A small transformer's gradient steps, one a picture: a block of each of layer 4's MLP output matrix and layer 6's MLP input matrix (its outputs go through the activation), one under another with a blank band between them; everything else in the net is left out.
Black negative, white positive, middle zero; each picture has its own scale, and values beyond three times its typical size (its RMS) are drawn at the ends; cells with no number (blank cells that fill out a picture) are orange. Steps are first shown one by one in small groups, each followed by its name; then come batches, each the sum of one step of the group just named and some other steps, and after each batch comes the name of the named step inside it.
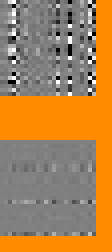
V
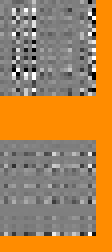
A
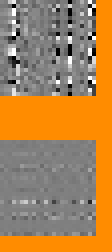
V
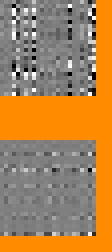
A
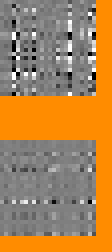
A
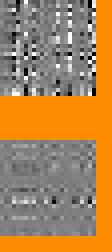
A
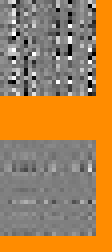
V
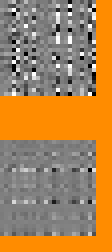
A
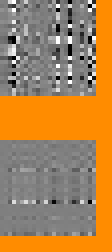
V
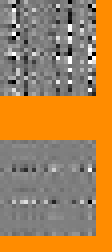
V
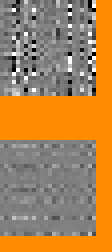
A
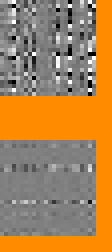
V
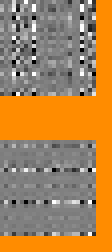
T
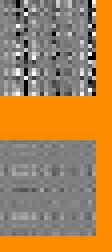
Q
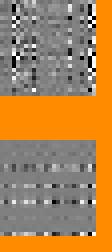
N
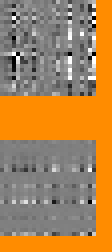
N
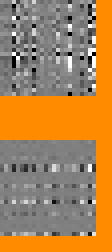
N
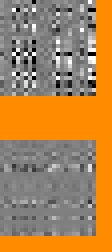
T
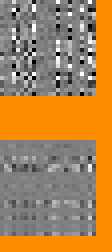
T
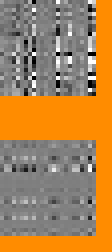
Q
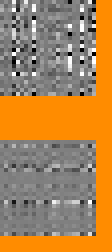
T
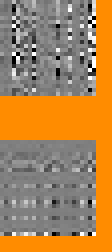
N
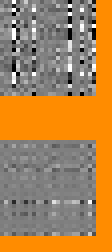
T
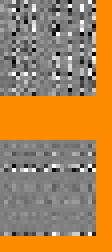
T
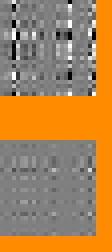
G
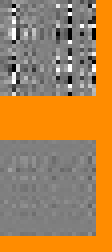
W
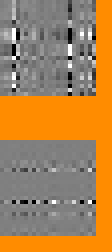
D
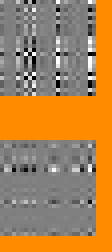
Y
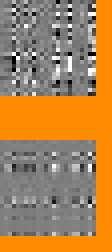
W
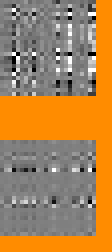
W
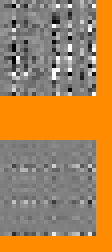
G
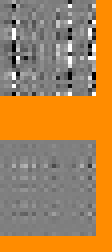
G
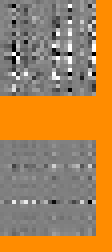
G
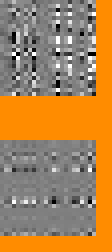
Y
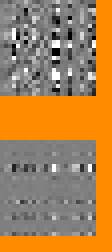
D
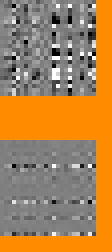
W
